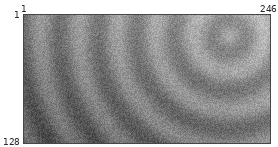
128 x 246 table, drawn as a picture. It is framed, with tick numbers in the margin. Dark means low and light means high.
The halves do not mirror each other. The values follow a bell shape. Values rise toward the top right. Concentric rings centre on the top right. The ninth with the lowest average is the bottom left. The ninth with the highest average is the top right.
